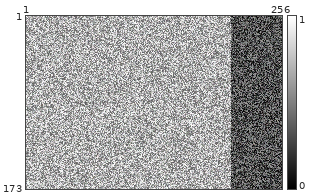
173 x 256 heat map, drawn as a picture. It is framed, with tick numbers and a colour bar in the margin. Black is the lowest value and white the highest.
There are no regular stripes. The left part is higher, up to a seam about 80% of the way across. Overall the values sit about 60% of the way up the scale.
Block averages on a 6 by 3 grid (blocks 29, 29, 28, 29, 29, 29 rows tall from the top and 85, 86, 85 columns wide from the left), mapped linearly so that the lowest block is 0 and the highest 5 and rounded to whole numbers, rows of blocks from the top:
5 5 0 | 5 5 0 | 5 5 0 | 5 5 0 | 5 5 0 | 5 5 0
